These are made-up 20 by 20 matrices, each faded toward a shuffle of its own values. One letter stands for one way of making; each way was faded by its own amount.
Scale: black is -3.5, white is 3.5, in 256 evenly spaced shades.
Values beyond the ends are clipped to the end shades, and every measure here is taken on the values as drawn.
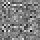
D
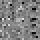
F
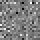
F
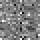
F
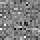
F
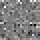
F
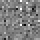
F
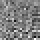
D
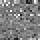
F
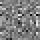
D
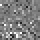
F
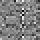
D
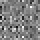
D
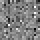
F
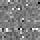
F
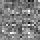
D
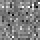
F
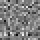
D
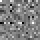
F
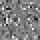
F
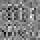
D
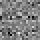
D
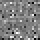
F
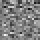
D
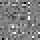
F
